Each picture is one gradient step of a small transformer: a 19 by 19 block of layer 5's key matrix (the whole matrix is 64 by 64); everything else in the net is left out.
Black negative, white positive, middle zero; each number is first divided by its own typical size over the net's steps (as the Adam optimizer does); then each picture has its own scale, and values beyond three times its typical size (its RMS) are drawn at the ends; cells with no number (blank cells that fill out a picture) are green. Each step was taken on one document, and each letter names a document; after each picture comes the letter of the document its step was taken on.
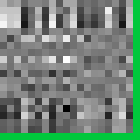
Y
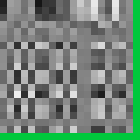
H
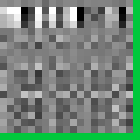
Y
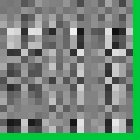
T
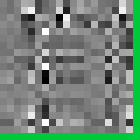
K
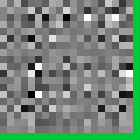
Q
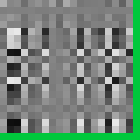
T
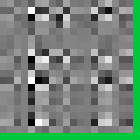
K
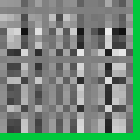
T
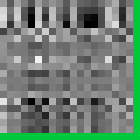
Y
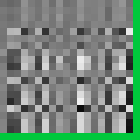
T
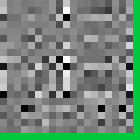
Q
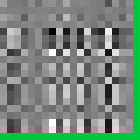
T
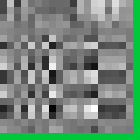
H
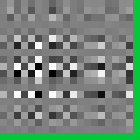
Q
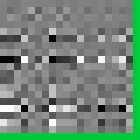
Q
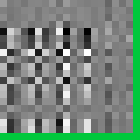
T
